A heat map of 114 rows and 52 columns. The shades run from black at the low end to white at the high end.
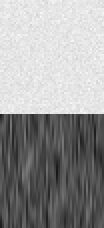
It is made of 2 by 1 panels. Panel 1,1: very high, fine-grained, faint in contrast. Panel 2,1: low, streaked downward.
